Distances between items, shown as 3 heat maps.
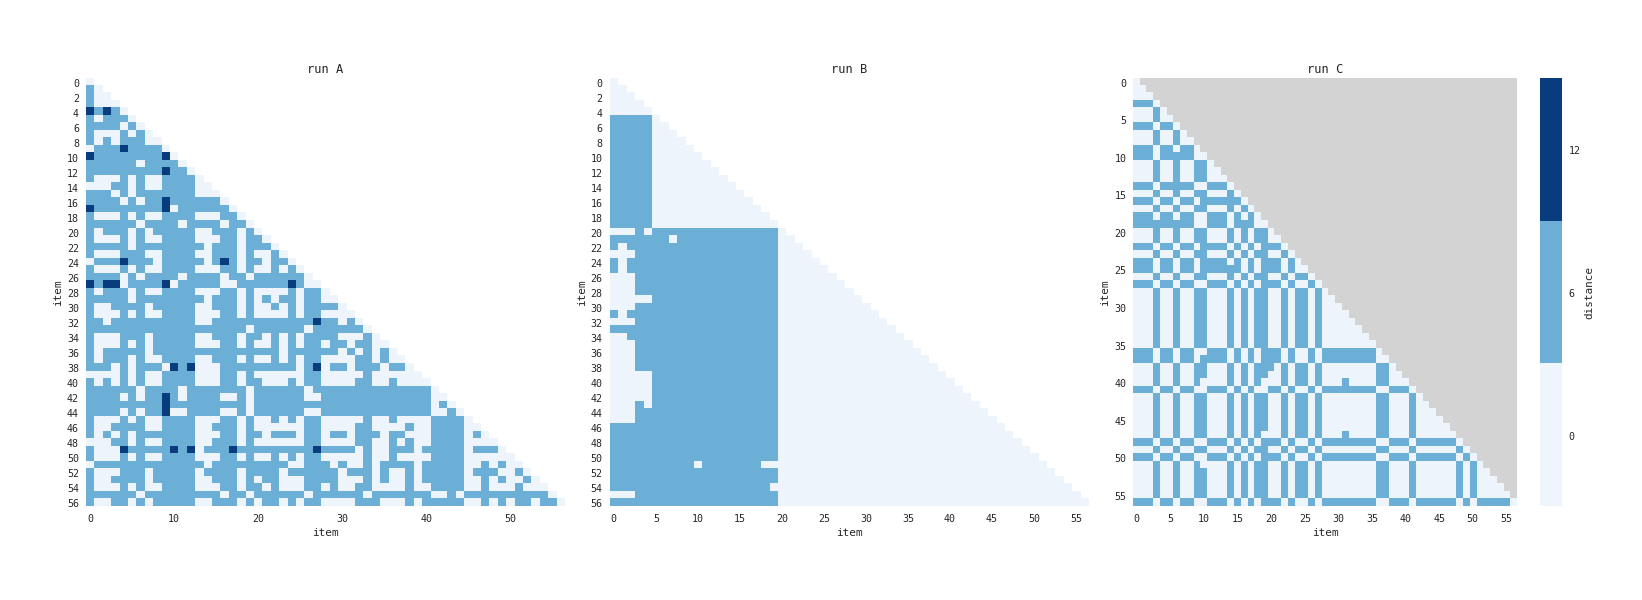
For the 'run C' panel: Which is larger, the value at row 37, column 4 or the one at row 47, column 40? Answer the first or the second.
the first
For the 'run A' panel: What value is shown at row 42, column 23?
6
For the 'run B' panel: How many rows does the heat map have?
57
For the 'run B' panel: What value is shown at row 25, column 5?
6
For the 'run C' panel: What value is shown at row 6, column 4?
6
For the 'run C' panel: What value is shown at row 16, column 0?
6
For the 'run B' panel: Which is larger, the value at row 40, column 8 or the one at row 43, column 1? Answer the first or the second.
the first
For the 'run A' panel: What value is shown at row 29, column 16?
6
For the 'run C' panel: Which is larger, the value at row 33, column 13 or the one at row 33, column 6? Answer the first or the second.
the second
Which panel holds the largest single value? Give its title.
run A
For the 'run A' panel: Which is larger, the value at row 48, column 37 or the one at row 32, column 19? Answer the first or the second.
the second
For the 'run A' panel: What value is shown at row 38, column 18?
6
